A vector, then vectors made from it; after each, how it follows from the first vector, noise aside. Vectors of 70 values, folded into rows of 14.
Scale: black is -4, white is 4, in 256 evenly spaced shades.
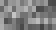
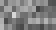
copied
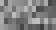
copied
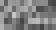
copied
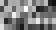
scaled up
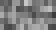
wrapped around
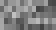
copied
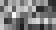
scaled up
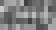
wrapped around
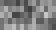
wrapped around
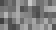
wrapped around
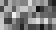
scaled up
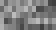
copied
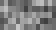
wrapped around
